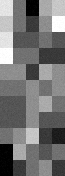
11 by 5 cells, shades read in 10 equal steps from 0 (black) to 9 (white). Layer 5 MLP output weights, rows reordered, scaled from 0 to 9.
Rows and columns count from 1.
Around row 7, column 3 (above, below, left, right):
5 5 3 6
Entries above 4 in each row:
3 3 1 1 4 2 2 1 2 1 1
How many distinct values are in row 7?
4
